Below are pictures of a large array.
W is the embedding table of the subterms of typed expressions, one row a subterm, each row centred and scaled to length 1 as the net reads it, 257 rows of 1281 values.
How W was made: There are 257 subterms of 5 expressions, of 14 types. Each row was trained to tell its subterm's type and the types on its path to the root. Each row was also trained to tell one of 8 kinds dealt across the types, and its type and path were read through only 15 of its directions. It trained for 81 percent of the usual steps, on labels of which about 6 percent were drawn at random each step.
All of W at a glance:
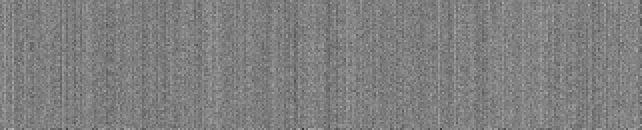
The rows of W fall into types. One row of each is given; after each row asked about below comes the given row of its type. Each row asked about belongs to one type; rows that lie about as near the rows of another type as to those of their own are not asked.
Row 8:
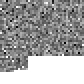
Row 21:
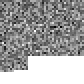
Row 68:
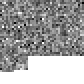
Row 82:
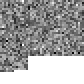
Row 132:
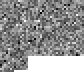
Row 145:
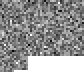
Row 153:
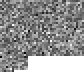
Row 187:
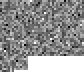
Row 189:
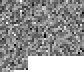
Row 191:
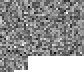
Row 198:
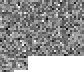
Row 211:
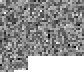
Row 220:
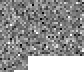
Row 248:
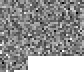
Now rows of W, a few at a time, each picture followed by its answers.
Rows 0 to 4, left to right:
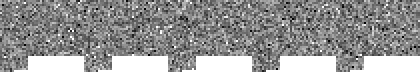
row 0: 220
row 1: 153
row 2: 68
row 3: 211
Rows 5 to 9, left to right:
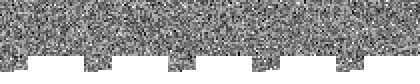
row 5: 187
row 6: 220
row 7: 68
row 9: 153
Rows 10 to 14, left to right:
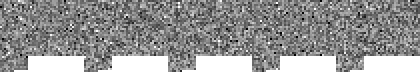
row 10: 132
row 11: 21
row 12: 198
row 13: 220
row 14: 145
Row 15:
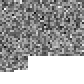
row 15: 248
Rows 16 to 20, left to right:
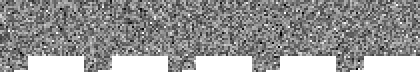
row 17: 21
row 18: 82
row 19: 153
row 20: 248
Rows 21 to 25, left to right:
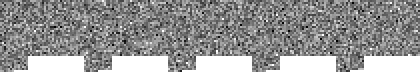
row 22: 132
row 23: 248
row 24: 248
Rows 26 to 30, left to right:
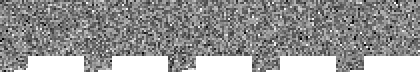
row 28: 189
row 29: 132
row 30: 8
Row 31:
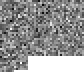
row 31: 189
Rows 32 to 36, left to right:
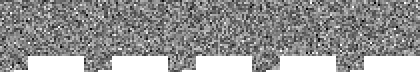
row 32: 21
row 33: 248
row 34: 198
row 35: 187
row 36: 68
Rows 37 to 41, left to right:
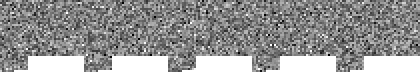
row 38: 8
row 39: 132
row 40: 82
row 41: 82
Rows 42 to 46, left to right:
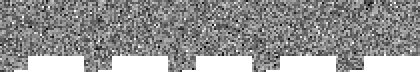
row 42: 82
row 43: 21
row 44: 220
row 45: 153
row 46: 211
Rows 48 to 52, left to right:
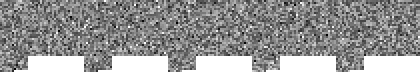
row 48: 189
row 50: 189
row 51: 68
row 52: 68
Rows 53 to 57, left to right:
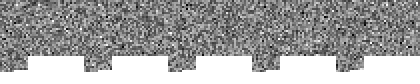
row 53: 68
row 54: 21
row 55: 21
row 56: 189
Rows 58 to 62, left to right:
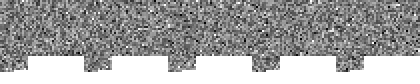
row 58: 189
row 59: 187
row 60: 191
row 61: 248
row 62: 21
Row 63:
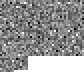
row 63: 8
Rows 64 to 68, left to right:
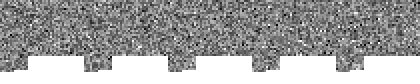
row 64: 8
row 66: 145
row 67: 21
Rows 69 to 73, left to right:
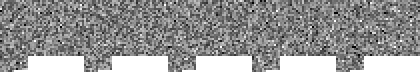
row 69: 189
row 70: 82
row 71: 248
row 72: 189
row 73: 248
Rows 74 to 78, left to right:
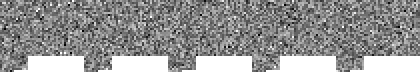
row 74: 68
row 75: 132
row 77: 82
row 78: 145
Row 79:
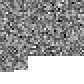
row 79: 21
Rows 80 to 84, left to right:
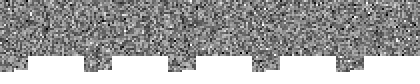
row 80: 82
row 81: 68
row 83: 145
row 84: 132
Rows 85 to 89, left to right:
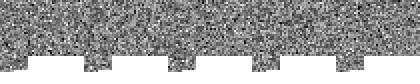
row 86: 189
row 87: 211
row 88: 8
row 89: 198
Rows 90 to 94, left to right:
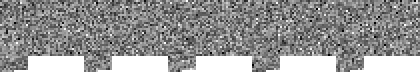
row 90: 8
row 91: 145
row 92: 145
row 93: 132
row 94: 132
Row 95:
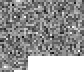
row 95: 198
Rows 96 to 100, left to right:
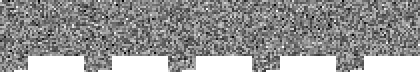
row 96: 153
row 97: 187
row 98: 145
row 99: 248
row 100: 8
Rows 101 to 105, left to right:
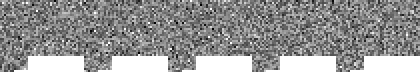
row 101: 187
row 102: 68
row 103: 187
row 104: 145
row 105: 248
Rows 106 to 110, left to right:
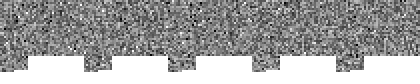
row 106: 21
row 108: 198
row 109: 198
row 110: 132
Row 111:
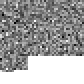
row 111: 211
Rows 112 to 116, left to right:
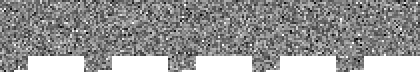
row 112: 220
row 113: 189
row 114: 198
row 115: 21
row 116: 153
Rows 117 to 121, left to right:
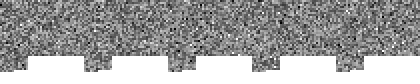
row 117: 191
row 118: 21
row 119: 68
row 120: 8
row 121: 68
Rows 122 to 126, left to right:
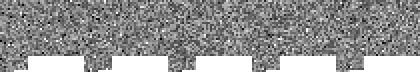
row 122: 153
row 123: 132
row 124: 145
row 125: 187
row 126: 68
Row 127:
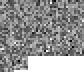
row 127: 189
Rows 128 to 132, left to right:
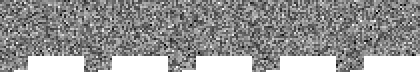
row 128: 198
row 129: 189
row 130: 82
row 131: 189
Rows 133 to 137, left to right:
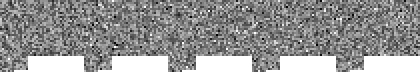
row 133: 82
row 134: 21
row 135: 153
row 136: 191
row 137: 198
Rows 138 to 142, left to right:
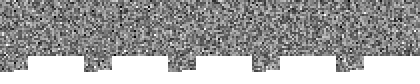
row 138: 191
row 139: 191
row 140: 132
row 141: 21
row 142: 189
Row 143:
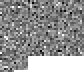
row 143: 191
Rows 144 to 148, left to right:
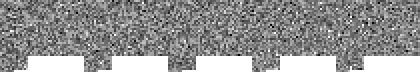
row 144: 211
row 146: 248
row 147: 198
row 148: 211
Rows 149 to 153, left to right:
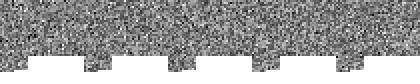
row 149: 248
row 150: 68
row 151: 211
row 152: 191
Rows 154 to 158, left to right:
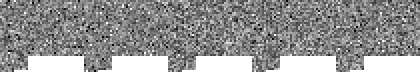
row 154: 8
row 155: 220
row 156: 145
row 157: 191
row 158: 68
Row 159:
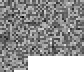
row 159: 82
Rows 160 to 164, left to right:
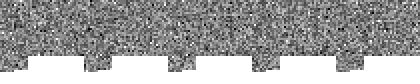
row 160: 191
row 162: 145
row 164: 198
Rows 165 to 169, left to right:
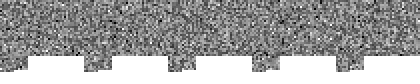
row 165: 8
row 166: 8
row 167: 82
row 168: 82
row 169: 21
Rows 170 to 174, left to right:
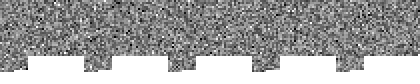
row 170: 132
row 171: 211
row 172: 191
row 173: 189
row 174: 191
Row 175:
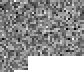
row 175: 187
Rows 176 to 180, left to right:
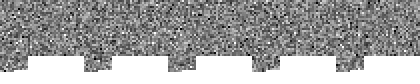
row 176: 248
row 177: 189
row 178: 8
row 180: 8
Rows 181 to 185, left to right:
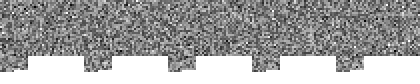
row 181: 153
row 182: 248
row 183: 198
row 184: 82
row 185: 145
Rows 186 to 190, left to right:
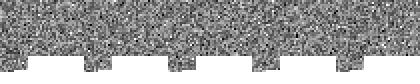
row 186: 189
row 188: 132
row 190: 68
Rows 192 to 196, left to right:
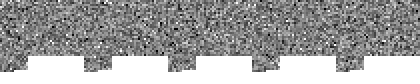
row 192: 187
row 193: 153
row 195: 82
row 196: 68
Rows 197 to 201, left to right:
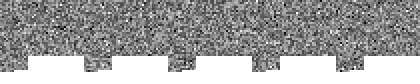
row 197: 21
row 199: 189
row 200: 191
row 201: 220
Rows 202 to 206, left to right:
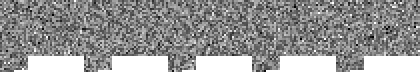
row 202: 132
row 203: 82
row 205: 187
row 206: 132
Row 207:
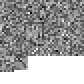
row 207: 82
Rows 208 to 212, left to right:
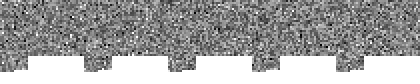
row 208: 220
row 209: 248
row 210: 132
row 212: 8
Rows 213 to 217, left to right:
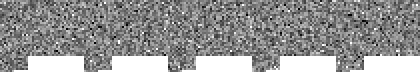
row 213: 211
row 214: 248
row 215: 211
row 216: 145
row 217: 191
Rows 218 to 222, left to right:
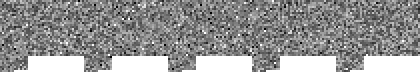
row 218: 8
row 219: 191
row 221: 189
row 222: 187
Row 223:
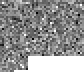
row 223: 68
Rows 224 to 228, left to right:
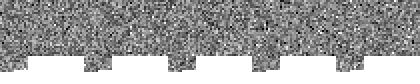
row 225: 82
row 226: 248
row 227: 191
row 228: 153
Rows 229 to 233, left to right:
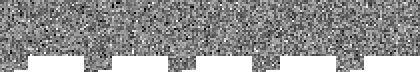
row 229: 153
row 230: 191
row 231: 8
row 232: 248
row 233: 191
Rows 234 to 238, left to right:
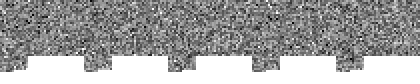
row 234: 68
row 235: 198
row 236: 82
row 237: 198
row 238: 145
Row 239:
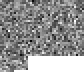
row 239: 68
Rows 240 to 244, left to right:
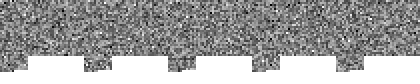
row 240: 187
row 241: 8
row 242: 248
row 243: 21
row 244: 189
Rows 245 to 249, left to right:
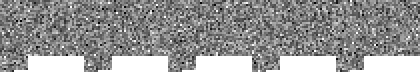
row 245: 68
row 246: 211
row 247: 153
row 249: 153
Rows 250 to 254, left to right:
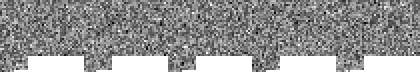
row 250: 189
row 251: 220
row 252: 248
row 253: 248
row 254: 68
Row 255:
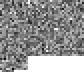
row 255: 187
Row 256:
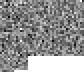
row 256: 198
